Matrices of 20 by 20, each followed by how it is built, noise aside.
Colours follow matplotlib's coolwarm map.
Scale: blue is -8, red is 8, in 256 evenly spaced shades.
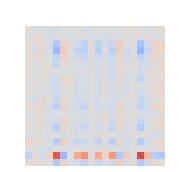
low rank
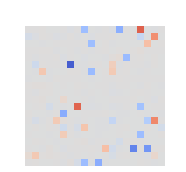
sparse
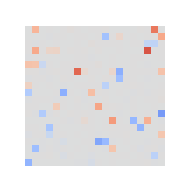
sparse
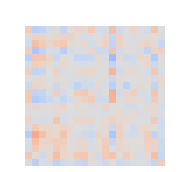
low rank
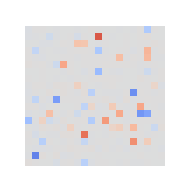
sparse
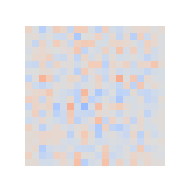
low rank
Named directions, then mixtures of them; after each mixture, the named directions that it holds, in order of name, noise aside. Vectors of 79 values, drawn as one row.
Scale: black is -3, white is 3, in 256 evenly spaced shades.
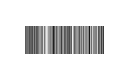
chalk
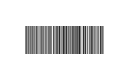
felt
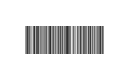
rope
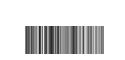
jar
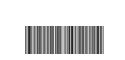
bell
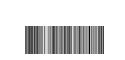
chalk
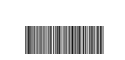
bell, felt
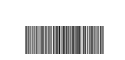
felt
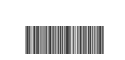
rope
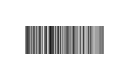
jar, rope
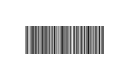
bell, felt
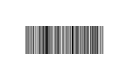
chalk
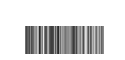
jar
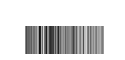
jar
